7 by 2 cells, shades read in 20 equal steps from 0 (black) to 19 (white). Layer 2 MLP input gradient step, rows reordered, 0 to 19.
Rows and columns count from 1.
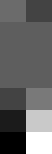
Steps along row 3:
same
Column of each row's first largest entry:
1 1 1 1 2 2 2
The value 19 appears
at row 7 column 2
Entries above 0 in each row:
2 2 2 2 2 2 1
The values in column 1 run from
0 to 8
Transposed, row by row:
8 7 7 7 5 2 0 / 5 7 7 7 9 15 19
